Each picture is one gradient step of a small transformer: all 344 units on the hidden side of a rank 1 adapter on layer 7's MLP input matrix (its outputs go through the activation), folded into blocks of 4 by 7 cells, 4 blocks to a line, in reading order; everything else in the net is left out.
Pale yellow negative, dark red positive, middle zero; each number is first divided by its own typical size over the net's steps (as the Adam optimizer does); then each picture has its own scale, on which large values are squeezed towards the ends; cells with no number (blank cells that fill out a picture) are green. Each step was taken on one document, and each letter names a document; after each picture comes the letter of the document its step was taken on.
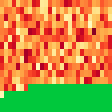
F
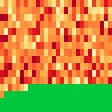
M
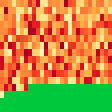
F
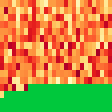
F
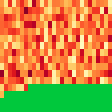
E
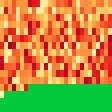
F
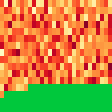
E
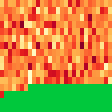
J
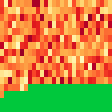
E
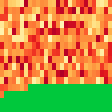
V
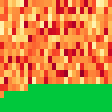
V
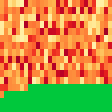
V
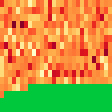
J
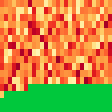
F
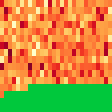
J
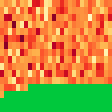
J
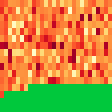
J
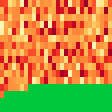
V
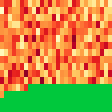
E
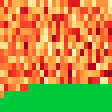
E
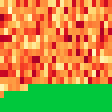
M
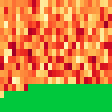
F
